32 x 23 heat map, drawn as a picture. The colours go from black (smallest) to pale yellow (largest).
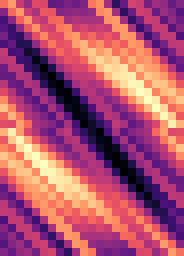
No lone cell stands out from its neighbours. A half turn leaves it unchanged. The ninth with the lowest average is the centre. Overall the values sit about 50% of the way up the scale.
